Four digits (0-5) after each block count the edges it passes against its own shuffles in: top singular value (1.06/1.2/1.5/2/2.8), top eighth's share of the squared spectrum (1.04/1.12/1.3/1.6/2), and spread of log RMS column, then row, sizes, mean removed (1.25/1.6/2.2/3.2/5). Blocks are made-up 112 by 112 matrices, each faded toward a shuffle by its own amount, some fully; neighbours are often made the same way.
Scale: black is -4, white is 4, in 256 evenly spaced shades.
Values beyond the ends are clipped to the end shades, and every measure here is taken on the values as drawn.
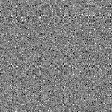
4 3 2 2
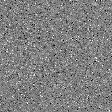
3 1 0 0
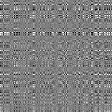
5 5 4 4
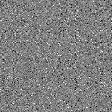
4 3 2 1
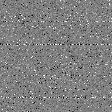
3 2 0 2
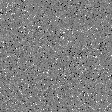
0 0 0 0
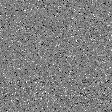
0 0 0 1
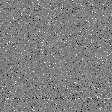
2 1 0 1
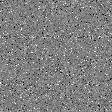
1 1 0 1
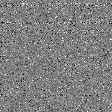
1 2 0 2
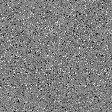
0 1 0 1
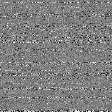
2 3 0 4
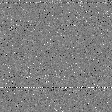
3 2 0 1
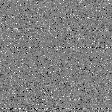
2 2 0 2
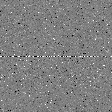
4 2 0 1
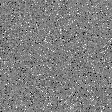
0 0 0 0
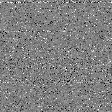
2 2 0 2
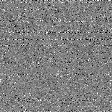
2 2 0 3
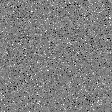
0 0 0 1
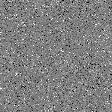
0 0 0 1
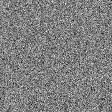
1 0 0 0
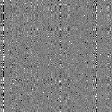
5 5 3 1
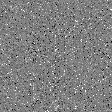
3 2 1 0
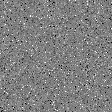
2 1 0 0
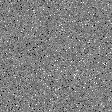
0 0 0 0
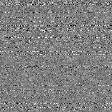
2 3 0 4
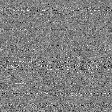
2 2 0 4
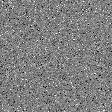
0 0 0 0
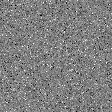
0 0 0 0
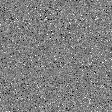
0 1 0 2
